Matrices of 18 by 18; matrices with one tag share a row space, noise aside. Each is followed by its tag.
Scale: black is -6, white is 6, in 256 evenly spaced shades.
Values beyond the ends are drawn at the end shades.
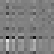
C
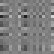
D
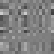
D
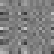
D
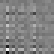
C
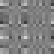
D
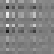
C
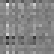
C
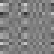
D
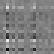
C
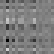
C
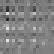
C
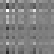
C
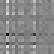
C
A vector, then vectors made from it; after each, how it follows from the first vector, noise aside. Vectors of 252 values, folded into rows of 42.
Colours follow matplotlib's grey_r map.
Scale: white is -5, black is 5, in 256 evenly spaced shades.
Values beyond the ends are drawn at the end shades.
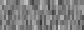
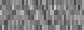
wrapped around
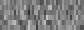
wrapped around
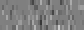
partly zeroed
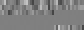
partly zeroed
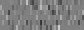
partly zeroed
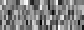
scaled up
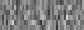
wrapped around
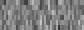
negated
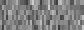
negated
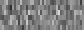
wrapped around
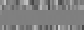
partly zeroed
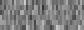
reversed
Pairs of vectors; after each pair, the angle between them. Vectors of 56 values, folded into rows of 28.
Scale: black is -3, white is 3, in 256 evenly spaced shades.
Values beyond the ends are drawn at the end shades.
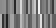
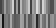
partly aligned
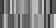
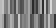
nearly opposite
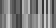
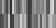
orthogonal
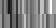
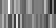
partly opposed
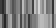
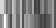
nearly opposite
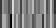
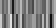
nearly opposite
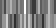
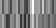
partly opposed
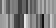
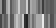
nearly opposite
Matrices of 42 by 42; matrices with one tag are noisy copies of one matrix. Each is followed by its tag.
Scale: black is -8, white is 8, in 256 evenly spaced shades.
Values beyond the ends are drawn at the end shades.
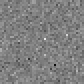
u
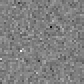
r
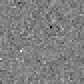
r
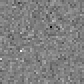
r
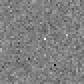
u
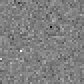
r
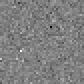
r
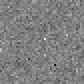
u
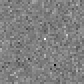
u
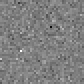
r
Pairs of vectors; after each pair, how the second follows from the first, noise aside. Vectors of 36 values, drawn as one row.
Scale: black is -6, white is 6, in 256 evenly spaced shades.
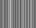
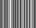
scaled up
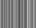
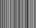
sign-scrambled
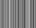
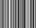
scaled up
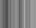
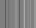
partly zeroed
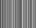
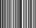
scaled up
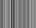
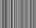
sign-scrambled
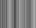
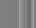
partly zeroed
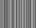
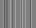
partly zeroed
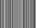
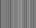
partly zeroed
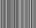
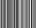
scaled up
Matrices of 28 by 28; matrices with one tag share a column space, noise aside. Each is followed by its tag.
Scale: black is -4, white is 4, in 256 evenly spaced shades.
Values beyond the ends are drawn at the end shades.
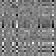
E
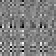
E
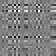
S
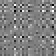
S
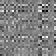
S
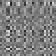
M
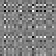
S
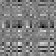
E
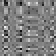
M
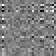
S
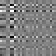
S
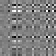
S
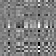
E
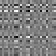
S
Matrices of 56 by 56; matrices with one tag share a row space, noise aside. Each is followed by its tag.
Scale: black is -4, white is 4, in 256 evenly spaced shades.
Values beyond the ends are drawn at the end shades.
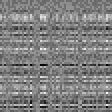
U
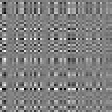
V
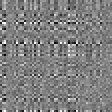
V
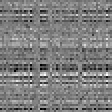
U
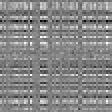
U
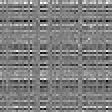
U
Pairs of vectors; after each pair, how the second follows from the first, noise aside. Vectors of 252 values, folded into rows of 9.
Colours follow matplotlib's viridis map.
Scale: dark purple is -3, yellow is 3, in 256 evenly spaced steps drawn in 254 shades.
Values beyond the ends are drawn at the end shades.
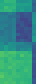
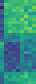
reversed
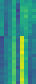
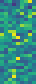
shuffled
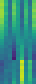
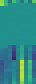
partly zeroed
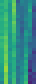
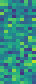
shuffled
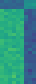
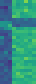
wrapped around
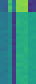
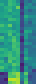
reversed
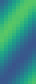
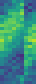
wrapped around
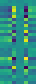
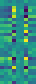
copied
